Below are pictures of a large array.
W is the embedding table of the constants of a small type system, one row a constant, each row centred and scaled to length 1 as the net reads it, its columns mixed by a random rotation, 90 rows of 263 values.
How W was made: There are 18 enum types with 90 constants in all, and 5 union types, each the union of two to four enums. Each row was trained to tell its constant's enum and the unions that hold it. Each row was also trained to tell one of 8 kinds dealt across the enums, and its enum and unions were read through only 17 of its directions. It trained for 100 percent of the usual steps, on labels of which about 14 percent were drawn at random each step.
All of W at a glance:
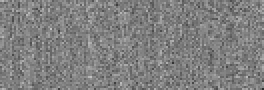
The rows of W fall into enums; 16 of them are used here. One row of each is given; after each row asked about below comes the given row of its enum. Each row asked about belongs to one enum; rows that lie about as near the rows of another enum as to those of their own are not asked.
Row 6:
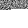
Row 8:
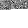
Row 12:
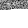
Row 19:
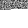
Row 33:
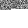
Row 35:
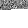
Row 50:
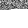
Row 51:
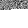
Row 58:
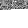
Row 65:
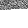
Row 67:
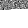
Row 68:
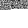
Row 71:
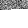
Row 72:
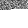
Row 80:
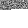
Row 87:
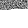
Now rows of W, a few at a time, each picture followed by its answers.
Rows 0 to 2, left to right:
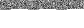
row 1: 8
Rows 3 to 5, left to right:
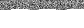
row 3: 50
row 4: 35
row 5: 50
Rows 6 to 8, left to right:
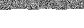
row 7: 68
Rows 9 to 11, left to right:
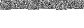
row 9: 67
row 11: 33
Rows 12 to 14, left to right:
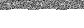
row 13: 67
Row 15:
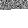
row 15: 67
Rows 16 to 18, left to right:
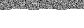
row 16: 87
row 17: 68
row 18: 87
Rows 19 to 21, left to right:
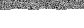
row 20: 68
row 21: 8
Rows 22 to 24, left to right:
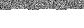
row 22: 6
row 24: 33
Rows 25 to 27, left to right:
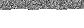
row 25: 35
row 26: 71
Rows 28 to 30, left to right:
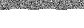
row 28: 8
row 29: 80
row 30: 80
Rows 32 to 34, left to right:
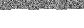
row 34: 33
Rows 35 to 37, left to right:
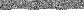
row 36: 12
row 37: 8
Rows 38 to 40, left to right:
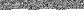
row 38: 12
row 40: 8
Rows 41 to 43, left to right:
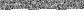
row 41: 80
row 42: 71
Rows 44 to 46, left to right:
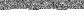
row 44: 65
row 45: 35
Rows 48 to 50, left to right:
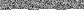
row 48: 33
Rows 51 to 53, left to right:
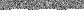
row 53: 33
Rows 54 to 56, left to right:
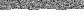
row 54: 71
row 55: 87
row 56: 67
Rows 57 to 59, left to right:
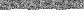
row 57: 71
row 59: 65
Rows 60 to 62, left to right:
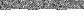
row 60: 71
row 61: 50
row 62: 51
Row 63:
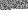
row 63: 33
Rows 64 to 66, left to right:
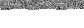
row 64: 80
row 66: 68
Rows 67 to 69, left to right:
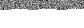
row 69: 80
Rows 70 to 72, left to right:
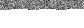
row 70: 67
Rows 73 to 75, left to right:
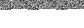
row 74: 6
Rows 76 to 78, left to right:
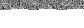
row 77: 68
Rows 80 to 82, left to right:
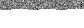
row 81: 6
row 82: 35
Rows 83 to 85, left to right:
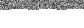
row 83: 67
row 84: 68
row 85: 80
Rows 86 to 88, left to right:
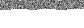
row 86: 51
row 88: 12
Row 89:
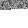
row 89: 12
